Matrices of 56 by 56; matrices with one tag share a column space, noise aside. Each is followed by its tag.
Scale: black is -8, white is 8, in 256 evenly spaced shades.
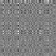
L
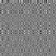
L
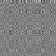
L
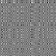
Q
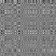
L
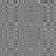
Q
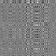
Q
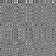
Q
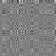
L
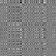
Q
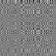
L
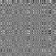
L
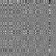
L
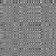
Q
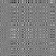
Q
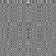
Q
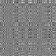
Q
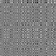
Q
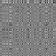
Q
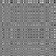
Q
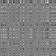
Q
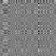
L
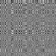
L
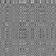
Q
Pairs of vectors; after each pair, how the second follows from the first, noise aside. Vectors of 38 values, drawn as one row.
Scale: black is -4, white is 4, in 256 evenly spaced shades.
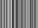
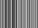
sign-scrambled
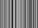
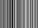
sign-scrambled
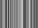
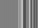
partly zeroed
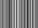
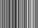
sign-scrambled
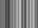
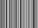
sign-scrambled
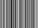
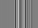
partly zeroed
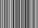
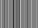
partly zeroed
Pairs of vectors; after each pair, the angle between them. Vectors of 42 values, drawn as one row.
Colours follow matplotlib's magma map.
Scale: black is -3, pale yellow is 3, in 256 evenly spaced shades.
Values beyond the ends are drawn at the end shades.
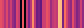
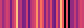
orthogonal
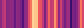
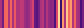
partly opposed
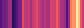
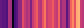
nearly parallel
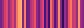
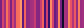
nearly parallel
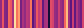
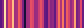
orthogonal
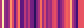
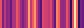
partly opposed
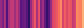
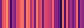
partly opposed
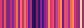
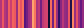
partly opposed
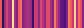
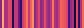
nearly opposite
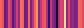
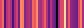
nearly parallel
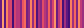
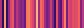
partly opposed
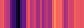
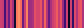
orthogonal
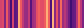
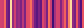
partly opposed
